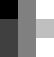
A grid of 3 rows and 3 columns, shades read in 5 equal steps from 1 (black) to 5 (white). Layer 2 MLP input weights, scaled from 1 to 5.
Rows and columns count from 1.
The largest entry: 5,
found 2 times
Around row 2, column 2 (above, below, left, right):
3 3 2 4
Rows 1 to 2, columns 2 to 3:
3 5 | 3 4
